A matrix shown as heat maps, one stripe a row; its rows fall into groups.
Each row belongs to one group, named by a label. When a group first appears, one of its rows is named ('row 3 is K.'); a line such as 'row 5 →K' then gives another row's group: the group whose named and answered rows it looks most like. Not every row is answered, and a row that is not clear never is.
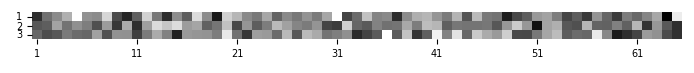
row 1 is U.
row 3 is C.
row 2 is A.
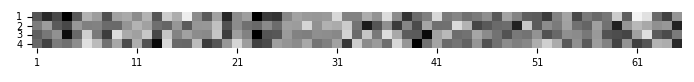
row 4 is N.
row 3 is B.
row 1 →B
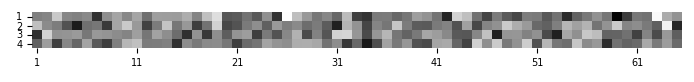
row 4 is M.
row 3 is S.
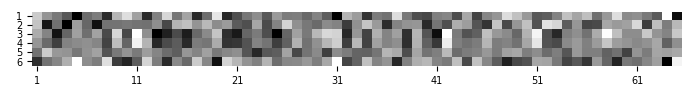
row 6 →U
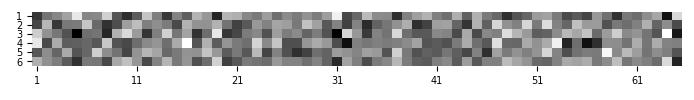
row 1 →U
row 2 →M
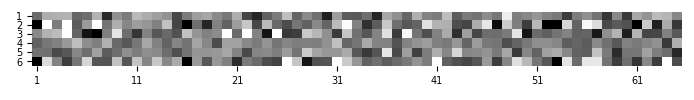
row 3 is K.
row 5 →C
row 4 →U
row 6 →S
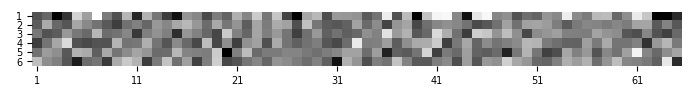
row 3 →C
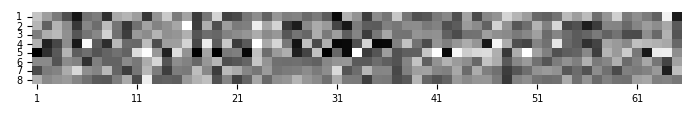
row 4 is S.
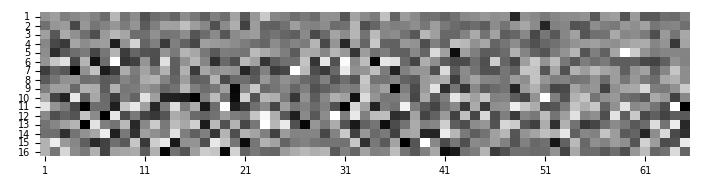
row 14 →N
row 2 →A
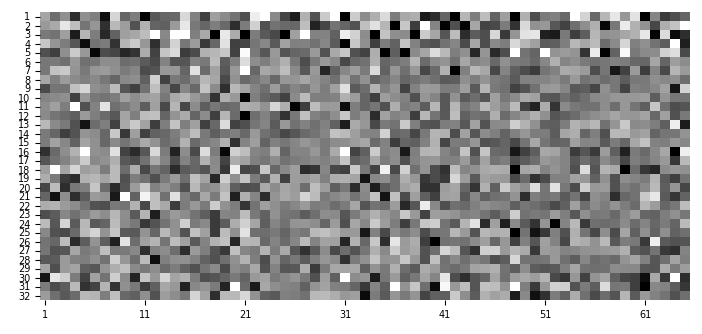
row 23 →N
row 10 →A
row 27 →C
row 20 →M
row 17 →U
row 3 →A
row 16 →U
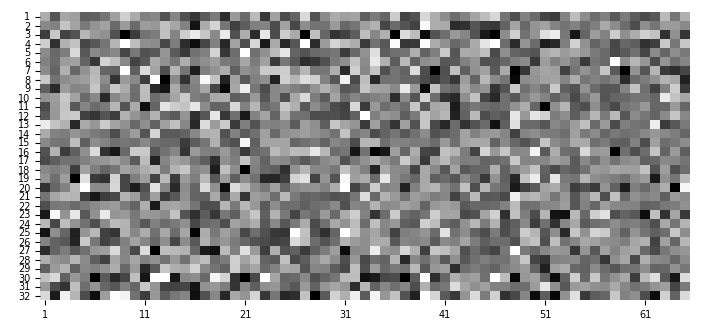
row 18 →A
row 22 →N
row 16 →M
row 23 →S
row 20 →U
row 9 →N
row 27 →N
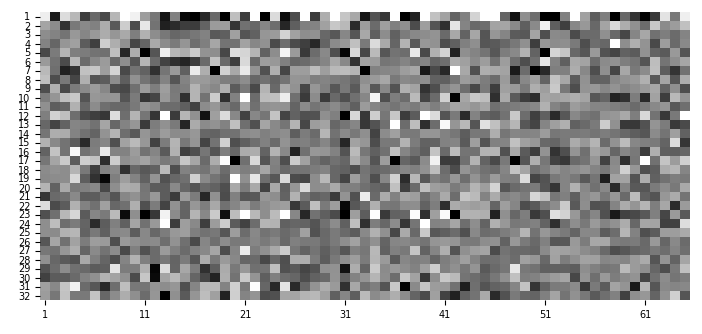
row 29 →N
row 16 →S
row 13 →C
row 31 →K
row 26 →S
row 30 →N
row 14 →S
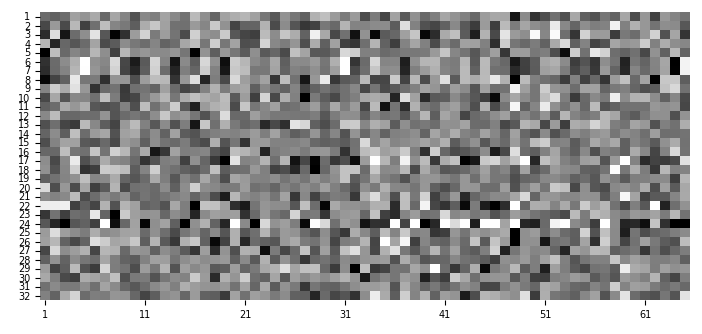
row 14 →S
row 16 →N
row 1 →K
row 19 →U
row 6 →U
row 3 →M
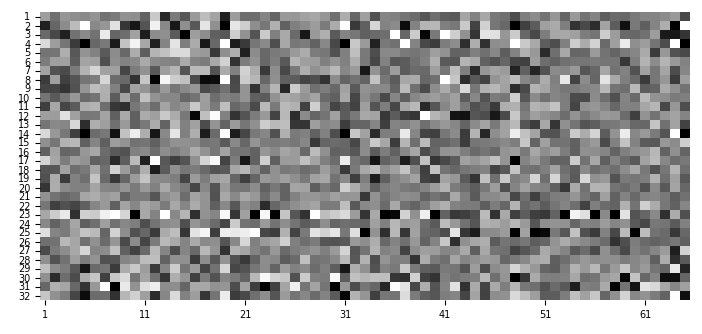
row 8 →N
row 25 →K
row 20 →S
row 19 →M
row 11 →M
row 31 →B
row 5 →A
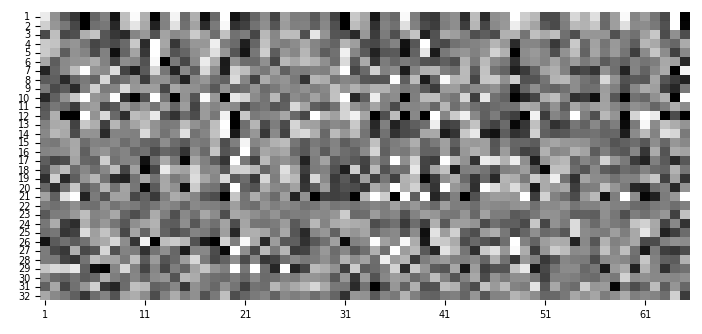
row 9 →B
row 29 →K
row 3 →M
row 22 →C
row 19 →M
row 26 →N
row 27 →C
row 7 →U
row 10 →U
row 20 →C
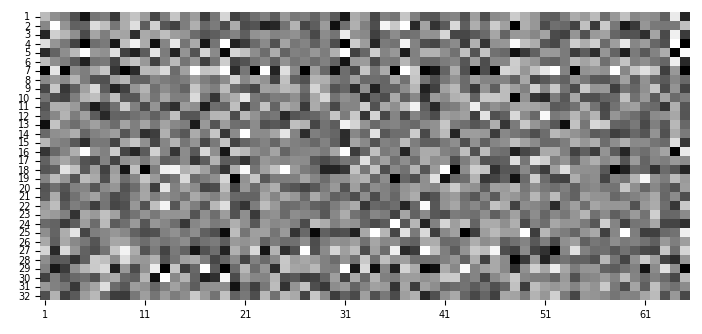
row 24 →C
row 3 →S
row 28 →B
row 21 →M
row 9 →M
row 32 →M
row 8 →K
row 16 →U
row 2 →B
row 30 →N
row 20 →N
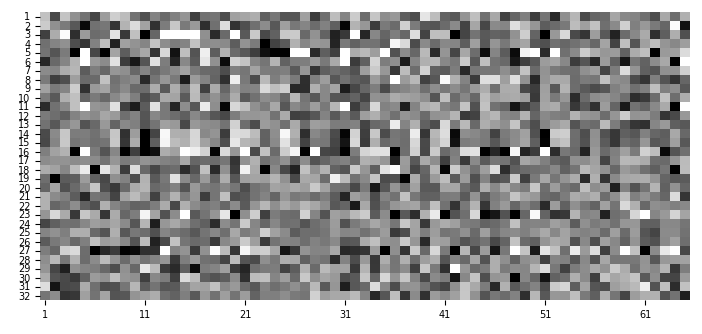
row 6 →U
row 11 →U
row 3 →A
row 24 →N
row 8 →C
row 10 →C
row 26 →N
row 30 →B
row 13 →C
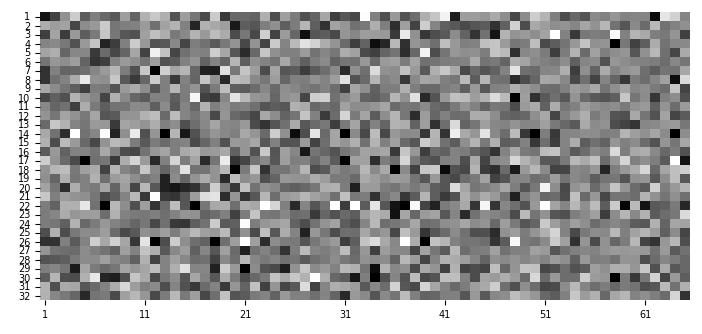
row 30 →M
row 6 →K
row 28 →N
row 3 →M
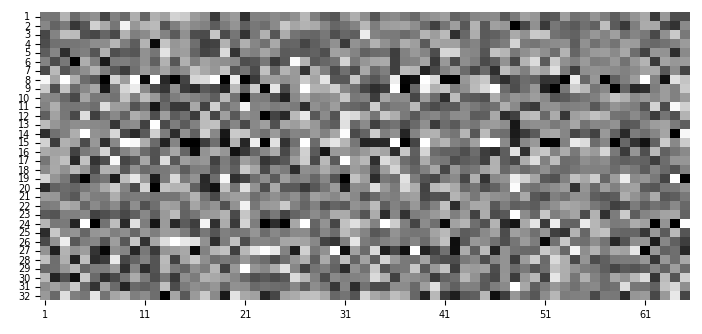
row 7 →M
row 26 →A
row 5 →N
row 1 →A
